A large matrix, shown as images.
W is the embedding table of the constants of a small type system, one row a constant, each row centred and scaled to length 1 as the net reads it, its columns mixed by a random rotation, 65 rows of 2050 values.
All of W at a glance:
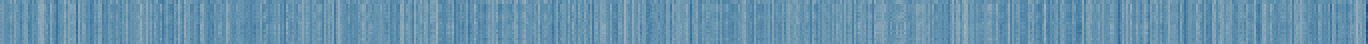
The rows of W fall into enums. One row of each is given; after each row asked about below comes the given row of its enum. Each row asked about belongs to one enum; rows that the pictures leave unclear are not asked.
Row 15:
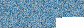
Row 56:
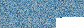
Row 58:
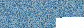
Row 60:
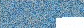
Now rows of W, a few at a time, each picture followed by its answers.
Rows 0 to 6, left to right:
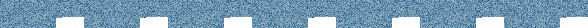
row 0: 60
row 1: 56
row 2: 60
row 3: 56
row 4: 60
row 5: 60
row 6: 15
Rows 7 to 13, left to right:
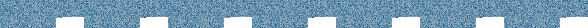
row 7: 15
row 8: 58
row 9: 15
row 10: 58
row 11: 58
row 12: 58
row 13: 15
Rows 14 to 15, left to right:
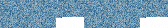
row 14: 15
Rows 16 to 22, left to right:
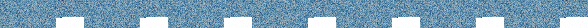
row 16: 56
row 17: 58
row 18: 15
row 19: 60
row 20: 15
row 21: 15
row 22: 56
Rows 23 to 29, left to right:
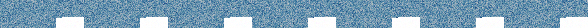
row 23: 60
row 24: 60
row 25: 60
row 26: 15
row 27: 56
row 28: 58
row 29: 60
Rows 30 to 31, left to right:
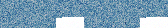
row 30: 60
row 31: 15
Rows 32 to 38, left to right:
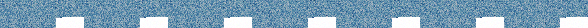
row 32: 58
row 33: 58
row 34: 58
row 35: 56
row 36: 56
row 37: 56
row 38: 15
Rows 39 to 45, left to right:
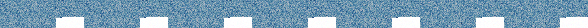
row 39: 56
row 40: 56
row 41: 56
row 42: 56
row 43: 56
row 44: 15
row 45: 15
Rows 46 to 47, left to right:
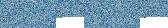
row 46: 60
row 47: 56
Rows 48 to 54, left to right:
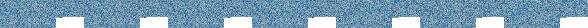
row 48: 56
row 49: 56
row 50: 56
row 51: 56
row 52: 60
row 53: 15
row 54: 60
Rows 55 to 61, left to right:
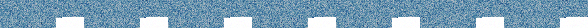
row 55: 15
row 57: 15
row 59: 15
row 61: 56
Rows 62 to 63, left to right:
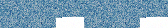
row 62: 15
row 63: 15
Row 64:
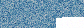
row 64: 60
